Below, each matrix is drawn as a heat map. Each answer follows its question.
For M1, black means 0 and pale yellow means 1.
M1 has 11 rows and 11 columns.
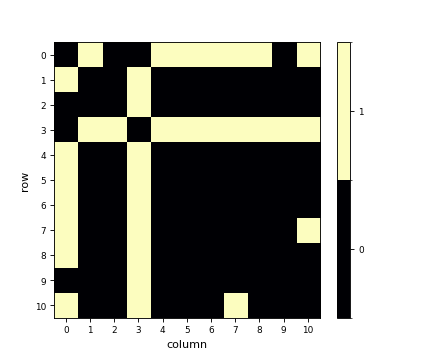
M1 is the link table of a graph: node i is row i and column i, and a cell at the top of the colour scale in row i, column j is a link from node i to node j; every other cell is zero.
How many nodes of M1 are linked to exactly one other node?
2
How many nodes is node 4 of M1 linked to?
2
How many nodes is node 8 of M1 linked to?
2
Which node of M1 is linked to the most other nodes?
node 3
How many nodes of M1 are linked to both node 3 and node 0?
7
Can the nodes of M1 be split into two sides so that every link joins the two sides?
no
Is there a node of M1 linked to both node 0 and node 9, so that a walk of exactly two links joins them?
no
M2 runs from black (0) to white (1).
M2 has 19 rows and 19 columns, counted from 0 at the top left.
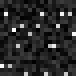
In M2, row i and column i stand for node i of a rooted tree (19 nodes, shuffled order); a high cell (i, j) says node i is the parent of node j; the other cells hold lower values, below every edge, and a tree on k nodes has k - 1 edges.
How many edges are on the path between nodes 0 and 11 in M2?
3
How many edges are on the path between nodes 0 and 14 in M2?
4
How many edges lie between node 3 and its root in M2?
2
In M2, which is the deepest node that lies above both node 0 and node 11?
18
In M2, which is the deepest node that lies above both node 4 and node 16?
18
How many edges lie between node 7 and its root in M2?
1
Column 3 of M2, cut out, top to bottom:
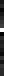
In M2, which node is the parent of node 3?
7
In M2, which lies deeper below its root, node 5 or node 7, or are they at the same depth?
node 5
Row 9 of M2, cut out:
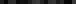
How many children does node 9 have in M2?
0
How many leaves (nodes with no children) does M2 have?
12
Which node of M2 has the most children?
3
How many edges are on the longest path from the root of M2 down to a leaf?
3
